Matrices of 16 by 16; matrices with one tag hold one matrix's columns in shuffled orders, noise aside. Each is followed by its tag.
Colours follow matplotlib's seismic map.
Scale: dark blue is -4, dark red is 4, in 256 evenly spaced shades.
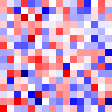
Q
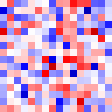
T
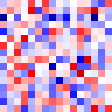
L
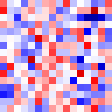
L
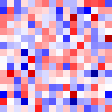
Q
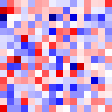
L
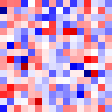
T
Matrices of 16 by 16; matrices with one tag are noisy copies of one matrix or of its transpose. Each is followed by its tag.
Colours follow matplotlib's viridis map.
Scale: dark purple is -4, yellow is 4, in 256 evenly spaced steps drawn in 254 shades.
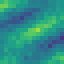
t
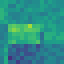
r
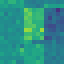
r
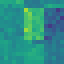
r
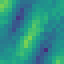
t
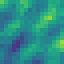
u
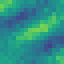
t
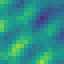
u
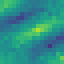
t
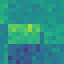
r
